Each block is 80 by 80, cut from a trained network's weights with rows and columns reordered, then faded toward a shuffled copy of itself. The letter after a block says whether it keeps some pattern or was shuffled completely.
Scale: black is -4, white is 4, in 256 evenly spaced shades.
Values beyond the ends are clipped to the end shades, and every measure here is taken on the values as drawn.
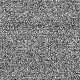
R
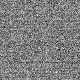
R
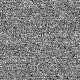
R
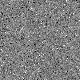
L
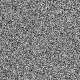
L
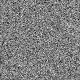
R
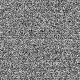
R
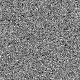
L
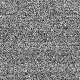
R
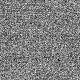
R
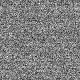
R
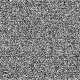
R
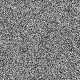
L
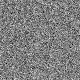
L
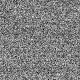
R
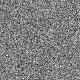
L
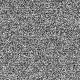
R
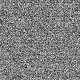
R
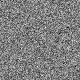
L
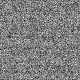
R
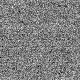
R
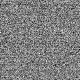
R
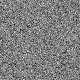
L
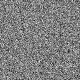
L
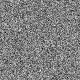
L
